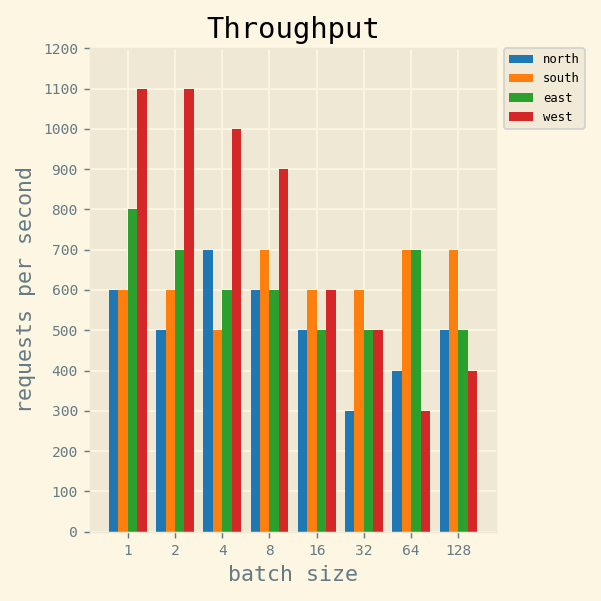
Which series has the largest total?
west
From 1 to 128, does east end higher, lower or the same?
lower
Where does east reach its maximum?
1
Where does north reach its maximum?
4
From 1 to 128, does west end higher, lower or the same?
lower
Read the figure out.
Title: Throughput
x-axis: batch size, ticks 1 2 4 8 16 32 64 128
y-axis: requests per second, ticks 0 100 200 300 400 500 600 700 800 900 1000 1100 1200
Legend: north, south, east, west
Values:
north: 600 500 700 600 500 300 400 500
south: 600 600 500 700 600 600 700 700
east: 800 700 600 600 500 500 700 500
west: 1100 1100 1000 900 600 500 300 400
